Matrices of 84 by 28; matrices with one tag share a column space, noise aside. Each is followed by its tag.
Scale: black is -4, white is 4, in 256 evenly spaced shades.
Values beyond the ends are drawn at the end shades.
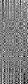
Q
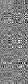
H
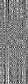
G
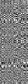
H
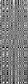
G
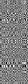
H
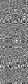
H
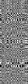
H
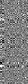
H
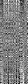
Q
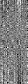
G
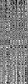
G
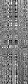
G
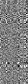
H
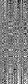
Q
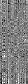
Q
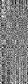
G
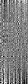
Q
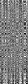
Q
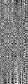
Q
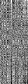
G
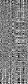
Q
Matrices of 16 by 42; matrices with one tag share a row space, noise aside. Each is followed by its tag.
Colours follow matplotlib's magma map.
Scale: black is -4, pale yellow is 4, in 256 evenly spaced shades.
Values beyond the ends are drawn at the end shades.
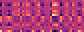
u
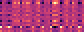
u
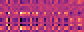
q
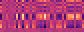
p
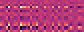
q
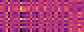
q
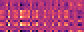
q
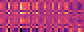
q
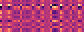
u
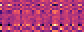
u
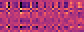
q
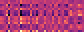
q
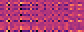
q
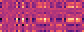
p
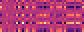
p
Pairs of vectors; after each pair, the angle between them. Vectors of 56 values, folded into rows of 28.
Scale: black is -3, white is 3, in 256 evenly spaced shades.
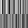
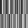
nearly opposite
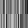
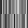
orthogonal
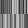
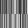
partly aligned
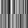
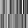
orthogonal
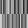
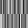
nearly parallel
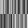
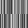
orthogonal
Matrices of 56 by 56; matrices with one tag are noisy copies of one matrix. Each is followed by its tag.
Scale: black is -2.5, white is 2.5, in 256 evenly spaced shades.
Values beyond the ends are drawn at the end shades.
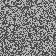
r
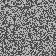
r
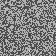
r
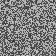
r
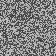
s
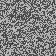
s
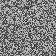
r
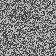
s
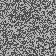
s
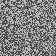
r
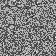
r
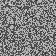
r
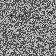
s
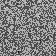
r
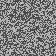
s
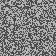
r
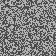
r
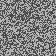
s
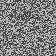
s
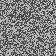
s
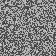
r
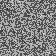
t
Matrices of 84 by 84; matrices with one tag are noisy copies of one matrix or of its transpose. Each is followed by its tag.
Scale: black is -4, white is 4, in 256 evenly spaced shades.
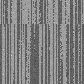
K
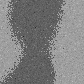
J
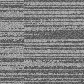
K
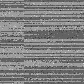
K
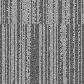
K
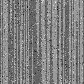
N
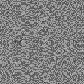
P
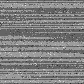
N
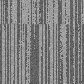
K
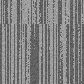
K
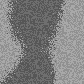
J
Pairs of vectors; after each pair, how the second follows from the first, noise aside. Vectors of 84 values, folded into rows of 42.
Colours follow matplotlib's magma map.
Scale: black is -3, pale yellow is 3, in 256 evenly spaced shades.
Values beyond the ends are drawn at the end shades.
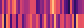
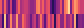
negated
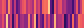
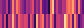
negated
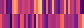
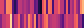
negated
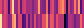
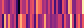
reversed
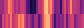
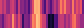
reversed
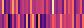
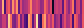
sign-scrambled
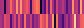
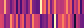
negated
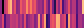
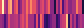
sign-scrambled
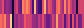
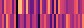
shuffled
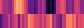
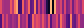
sign-scrambled
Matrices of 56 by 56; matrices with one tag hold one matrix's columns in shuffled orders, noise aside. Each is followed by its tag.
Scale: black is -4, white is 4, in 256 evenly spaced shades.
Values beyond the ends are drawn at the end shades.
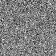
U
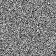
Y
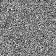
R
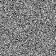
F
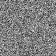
Y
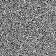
F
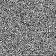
Y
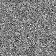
R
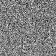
U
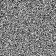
F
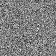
R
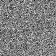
F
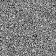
R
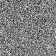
U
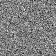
Y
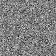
R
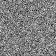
Y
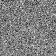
U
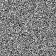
Y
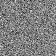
F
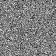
F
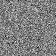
R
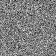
F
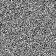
F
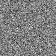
R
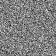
Y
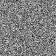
R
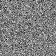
F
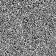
U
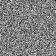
F
